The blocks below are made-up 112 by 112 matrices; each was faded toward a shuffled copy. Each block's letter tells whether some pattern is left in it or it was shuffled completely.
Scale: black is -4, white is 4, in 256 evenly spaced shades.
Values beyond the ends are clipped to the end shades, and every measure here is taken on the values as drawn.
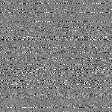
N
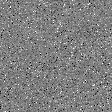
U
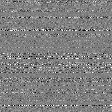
N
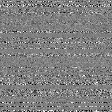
N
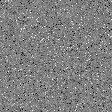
U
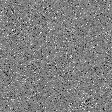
U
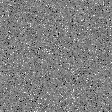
U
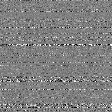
N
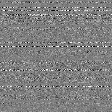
N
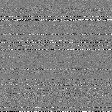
N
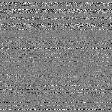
N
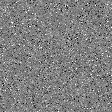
U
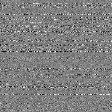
N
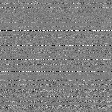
N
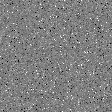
U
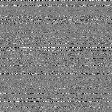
N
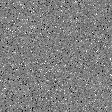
U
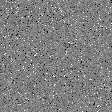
U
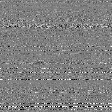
N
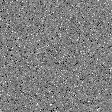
U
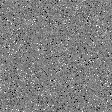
U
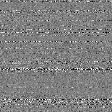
N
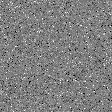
U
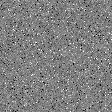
U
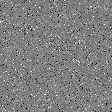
U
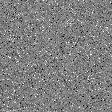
U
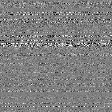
N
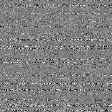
N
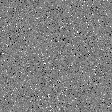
U
